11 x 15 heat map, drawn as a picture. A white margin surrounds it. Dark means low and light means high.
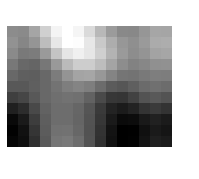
Stripes: none. Histogram: bell-shaped. Ninth with the highest average: top middle. Lone odd cells: none. Ninth with the lowest average: bottom right. Slope: up to the top.
